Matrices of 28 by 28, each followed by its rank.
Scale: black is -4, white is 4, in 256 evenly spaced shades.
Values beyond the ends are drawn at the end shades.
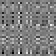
two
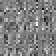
five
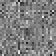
five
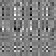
two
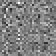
five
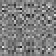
three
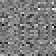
five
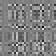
two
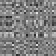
three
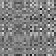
three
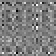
three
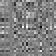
three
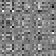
three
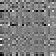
three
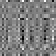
two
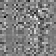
five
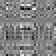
three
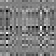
two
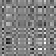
two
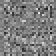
five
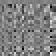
three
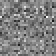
five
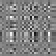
two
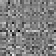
five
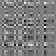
two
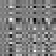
two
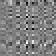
two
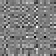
three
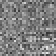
five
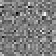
five
